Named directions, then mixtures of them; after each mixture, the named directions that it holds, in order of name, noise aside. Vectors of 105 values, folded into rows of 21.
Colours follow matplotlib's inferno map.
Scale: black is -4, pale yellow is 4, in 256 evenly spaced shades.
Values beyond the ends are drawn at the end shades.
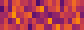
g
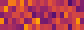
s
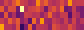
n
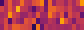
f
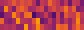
g, s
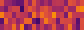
n, s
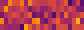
s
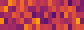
s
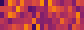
f, s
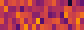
f, n, s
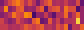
g, s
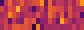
f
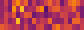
g, n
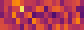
g, n, s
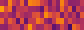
g, s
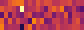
n, s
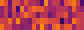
f, g, n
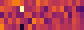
n, s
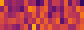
f, n
